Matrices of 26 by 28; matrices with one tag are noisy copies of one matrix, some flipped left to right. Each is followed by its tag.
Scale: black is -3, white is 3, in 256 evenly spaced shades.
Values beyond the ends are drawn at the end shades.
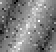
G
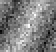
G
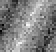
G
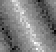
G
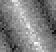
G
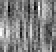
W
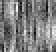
W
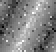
G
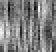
W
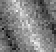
G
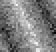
G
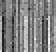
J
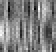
W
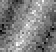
G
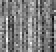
J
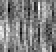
W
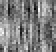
W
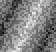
G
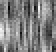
W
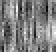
W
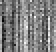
J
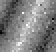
G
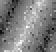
G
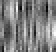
W
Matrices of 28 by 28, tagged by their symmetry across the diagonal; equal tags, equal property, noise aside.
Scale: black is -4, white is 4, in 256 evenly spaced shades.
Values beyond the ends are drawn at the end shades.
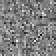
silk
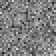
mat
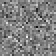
silk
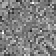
mat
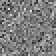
mat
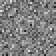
mat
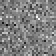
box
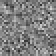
silk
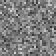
box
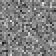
silk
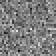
box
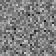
mat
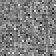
silk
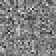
silk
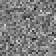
box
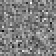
silk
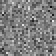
box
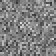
box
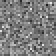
box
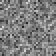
mat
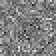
mat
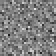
silk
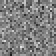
box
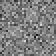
mat
